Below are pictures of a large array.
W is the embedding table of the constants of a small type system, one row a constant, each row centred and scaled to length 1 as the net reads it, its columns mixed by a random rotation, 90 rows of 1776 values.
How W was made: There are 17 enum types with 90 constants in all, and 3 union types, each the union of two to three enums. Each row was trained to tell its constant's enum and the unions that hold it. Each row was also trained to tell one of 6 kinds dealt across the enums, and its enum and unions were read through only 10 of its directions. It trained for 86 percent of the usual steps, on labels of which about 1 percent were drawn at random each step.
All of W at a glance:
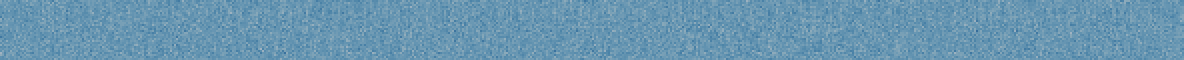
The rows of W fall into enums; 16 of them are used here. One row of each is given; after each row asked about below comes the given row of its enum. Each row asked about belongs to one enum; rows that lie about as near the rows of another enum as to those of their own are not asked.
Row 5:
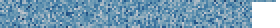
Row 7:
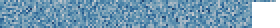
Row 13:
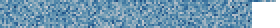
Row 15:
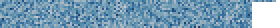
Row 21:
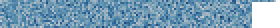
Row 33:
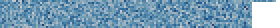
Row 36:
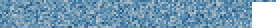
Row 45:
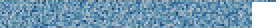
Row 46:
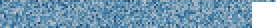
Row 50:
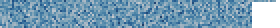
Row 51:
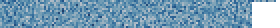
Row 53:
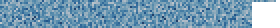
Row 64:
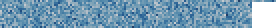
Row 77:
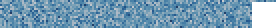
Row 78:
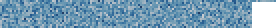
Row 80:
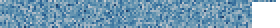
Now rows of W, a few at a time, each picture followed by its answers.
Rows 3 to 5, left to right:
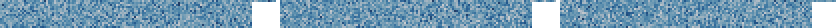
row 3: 15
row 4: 46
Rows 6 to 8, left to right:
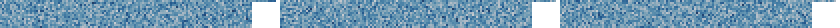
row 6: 36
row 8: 53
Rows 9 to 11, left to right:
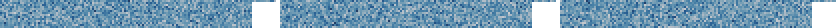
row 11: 21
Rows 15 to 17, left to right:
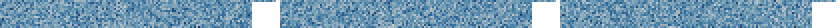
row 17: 64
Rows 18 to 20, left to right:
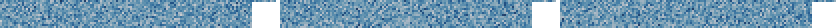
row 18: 45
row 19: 45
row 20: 80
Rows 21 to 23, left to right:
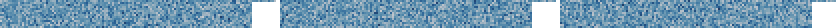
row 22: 51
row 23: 33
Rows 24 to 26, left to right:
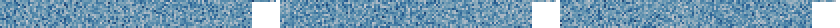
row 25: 53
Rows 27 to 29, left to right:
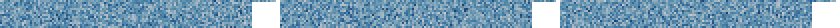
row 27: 21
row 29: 21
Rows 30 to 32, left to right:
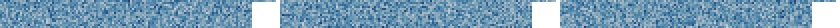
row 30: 45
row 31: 7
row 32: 80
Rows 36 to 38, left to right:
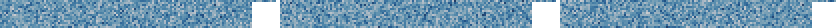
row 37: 36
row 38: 46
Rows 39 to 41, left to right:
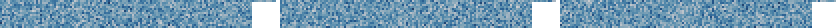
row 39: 7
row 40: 7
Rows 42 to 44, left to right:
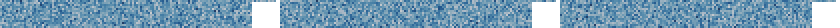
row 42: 64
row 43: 33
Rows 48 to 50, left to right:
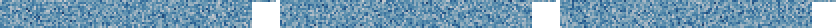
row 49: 50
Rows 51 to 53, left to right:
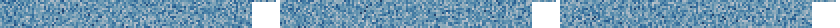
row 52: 15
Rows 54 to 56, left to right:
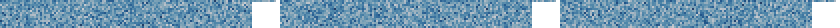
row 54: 50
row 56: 64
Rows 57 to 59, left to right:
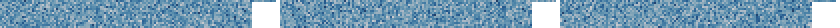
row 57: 51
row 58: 15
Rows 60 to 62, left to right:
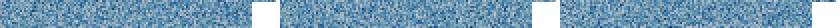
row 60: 45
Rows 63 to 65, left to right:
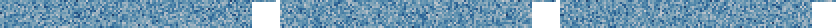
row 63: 46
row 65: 77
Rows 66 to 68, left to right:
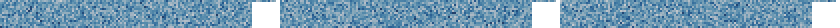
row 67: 46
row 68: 21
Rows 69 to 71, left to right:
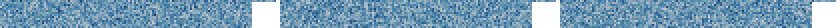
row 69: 77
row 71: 51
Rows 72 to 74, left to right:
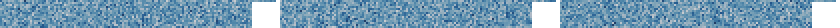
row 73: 64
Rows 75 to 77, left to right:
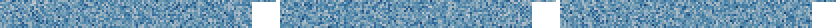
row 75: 77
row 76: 7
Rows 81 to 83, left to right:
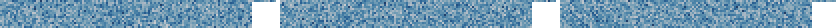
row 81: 80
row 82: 21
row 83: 77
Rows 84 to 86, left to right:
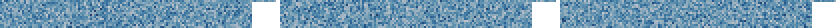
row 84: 46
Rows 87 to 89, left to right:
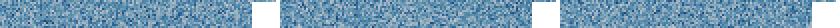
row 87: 7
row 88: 45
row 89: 64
